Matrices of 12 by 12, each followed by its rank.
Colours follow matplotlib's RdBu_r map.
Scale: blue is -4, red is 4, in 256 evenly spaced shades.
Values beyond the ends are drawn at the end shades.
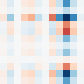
one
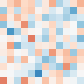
full rank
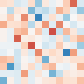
full rank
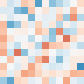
full rank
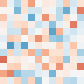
full rank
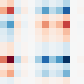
one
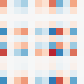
one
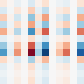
one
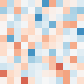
full rank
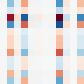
one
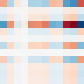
one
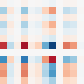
one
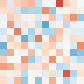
full rank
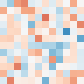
full rank
